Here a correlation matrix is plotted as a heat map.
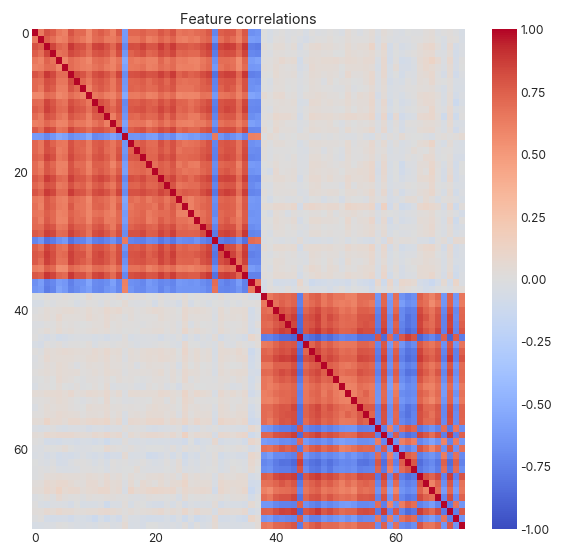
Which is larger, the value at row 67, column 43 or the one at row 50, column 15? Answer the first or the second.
the first
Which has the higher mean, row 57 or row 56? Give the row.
56
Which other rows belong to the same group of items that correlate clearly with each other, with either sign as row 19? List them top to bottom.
0, 1, 2, 3, 4, 5, 6, 7, 8, 9, 10, 11, 12, 13, 14, 15, 16, 17, 18, 20, 21, 22, 23, 24, 25, 26, 27, 28, 29, 30, 31, 32, 33, 34, 35, 36, 37
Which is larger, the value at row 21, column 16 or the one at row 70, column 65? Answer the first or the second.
the first
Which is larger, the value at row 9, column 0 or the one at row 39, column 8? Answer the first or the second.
the first
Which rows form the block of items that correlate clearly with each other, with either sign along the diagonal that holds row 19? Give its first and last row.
0 to 37
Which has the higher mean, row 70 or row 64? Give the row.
64
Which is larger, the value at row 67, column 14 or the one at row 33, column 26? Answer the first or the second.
the second
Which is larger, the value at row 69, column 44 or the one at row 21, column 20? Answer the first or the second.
the second
